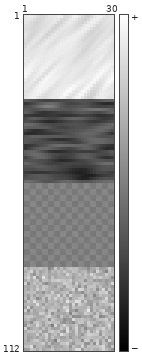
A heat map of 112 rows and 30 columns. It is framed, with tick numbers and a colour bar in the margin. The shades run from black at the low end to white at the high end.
The table splits into 4 rows of 1 panel. Panel 1,1: very high, slanting up to the right, faint in contrast. Panel 2,1: low, streaked across. Panel 3,1: middling, checkered, faint in contrast. Panel 4,1: high, fine-grained.
